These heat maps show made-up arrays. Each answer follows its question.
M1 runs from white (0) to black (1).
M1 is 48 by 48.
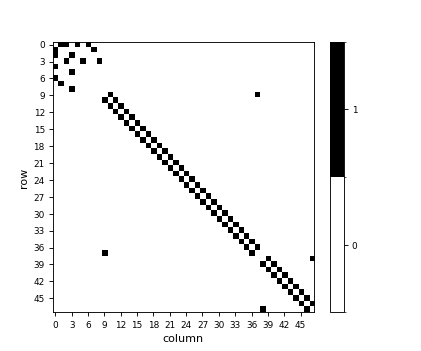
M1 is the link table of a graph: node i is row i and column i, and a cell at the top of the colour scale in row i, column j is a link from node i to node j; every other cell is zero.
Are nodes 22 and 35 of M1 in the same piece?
yes
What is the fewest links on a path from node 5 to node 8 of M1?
2
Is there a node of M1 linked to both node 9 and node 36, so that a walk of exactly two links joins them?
yes
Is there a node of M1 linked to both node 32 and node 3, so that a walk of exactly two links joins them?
no
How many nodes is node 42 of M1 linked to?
2
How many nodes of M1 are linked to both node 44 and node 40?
0
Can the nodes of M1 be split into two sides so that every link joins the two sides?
no
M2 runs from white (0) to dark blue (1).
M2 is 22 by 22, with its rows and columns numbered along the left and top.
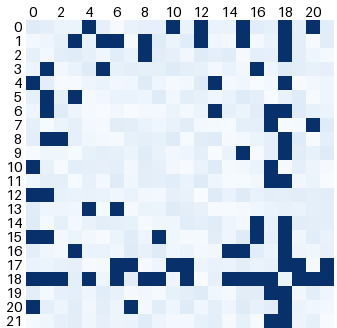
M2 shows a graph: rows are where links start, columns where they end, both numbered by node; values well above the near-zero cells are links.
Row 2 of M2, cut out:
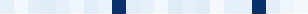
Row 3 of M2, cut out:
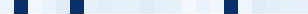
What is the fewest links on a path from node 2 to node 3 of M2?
3
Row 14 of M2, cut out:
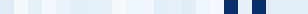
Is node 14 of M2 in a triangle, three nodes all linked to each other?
yes
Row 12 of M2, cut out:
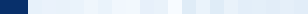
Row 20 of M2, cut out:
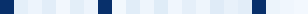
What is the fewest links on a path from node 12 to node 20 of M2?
2
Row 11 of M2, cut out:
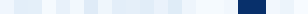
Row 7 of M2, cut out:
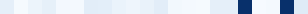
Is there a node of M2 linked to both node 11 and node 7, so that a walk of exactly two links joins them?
yes
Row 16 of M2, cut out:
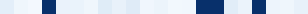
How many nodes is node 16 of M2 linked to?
4
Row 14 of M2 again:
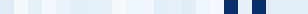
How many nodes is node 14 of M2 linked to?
2
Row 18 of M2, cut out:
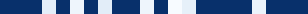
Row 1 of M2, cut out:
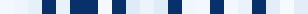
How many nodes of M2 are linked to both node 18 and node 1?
3
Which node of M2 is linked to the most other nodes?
node 18
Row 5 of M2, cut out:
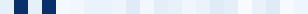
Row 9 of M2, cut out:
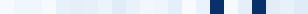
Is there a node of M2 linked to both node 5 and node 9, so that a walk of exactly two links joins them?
no
